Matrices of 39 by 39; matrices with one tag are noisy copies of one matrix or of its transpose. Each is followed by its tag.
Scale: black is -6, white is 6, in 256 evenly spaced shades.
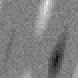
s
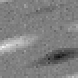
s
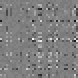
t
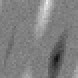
s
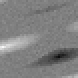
s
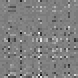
t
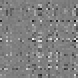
t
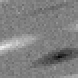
s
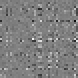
t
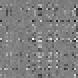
t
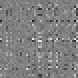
t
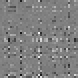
t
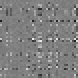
t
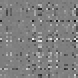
t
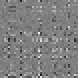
t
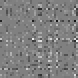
t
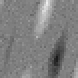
s
